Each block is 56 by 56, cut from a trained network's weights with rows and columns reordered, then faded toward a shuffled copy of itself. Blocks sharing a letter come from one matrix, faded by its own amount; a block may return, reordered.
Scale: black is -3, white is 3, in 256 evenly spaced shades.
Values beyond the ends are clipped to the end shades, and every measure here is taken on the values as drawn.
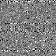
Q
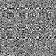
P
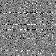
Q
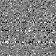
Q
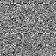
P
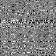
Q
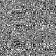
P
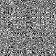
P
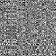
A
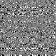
Q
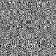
A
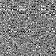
P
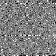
Q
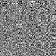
A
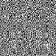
A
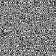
P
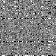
Q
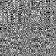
A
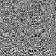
A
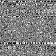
P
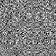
A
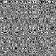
A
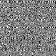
P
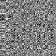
A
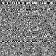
P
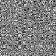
A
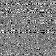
Q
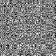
A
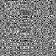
A
